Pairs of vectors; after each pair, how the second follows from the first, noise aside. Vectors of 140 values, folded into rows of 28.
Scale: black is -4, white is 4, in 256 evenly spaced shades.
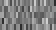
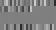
partly zeroed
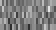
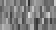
shuffled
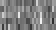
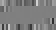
partly zeroed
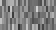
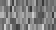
shuffled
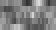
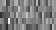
shuffled
